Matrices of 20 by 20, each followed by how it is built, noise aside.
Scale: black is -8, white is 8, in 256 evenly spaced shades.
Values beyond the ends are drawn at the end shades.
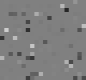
sparse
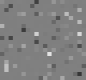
sparse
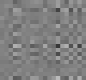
low rank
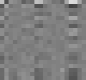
low rank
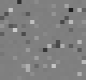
sparse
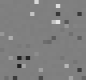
sparse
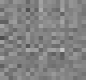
low rank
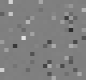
sparse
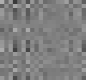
low rank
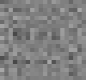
low rank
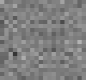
low rank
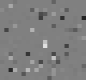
sparse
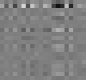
low rank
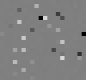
sparse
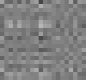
low rank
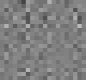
low rank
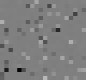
sparse
